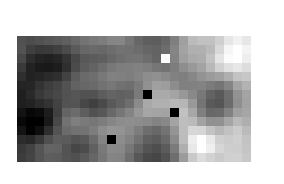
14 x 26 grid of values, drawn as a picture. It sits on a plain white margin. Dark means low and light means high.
Lone odd cells: 4, 1 higher and 3 lower than their neighbours. Odd rows or columns: none. Slope: up to the right. Stripes: none. Grain: blotchy.
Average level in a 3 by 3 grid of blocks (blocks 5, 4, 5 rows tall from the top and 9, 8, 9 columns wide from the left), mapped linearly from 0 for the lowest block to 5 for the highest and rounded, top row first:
0 2 5
0 2 3
0 2 5
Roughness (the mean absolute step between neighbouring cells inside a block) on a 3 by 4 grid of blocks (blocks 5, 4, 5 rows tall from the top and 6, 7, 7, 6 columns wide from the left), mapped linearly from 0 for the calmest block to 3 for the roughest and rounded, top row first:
0 0 1 1
0 0 3 1
1 1 1 1
